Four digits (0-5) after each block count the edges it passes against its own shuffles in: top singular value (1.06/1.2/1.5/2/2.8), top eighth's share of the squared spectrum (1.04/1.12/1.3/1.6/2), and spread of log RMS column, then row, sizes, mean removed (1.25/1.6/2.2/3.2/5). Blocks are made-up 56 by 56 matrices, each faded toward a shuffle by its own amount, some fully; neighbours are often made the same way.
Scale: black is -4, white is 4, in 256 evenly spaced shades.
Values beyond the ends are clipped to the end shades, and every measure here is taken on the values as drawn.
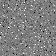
1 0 0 0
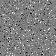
0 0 0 0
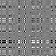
5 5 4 3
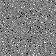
2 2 0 1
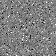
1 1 0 0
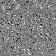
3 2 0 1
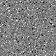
1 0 0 0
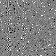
3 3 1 0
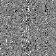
2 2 3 0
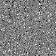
1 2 2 0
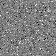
0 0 0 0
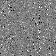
2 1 1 0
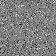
0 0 0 0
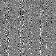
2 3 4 0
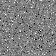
0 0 0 0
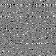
4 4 1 2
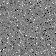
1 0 0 0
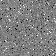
0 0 0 0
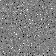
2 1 0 0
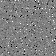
1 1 0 0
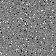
1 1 0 0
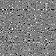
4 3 1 2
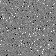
2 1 0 0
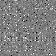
3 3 1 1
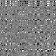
4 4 2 3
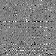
4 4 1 2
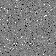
2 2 0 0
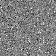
0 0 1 0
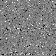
1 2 0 1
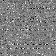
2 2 0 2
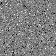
0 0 0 0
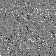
0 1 0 1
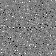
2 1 0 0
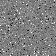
0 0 0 0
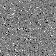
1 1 0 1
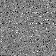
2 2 0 2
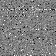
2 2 0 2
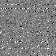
2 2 0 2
